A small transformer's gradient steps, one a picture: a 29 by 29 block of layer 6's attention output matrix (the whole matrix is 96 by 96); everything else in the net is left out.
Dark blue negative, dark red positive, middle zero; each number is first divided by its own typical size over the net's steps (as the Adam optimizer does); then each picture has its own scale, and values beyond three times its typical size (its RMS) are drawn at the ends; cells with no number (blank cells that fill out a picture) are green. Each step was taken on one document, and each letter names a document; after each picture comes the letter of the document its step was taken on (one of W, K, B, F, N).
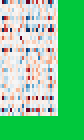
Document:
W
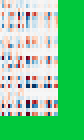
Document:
W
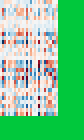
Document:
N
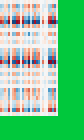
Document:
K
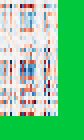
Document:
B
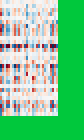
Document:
N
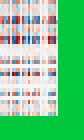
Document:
K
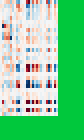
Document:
W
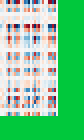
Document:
K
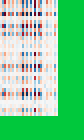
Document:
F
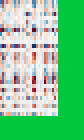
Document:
N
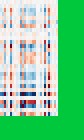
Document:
B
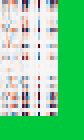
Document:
F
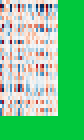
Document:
W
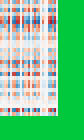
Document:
K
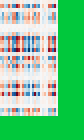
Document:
K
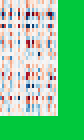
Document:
W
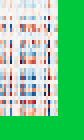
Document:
B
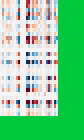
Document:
W
